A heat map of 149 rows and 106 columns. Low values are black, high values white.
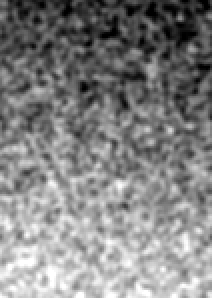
Ninth with the highest average: bottom left. Stripes: none. Slope: up to the bottom. Odd rows or columns: none. Grain: blotchy. Lone odd cells: none.
